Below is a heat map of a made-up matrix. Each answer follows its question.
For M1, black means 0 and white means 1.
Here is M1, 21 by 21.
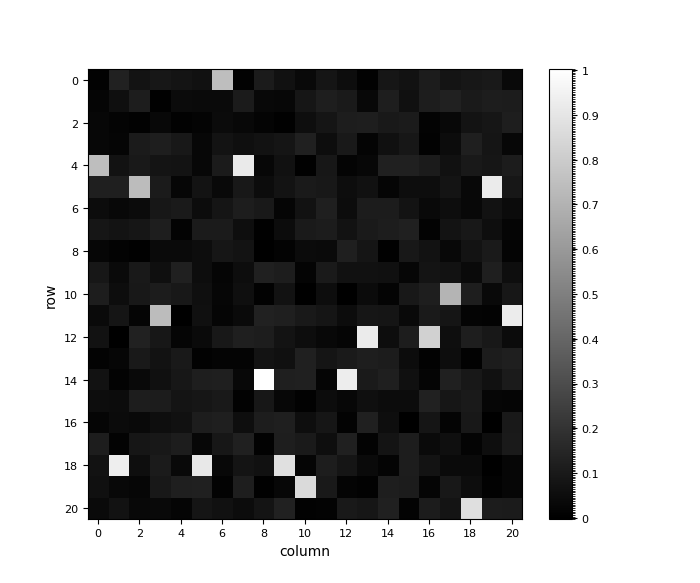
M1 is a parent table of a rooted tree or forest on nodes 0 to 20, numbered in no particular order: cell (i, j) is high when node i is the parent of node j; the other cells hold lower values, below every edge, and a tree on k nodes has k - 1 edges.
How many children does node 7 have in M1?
0
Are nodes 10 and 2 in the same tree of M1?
yes
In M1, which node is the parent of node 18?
20
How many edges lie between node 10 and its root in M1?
5
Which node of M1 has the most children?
18
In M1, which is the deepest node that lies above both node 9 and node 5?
18
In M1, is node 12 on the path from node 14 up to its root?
no
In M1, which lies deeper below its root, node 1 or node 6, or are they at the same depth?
node 1
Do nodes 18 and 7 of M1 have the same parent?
no
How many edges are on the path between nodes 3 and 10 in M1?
6
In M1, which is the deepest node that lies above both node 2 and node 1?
18
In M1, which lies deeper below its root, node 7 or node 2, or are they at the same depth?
node 2
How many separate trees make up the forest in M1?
4
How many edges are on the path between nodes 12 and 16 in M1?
1
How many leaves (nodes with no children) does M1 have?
11
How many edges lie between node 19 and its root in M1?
4
